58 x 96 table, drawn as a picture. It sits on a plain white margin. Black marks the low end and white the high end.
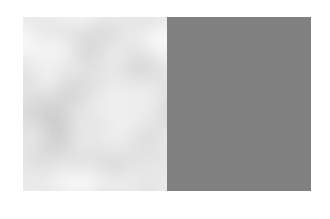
It is made of 1 by 2 panels. Panel 1,1: very high, smooth, faint in contrast. Panel 1,2: middling, flat.
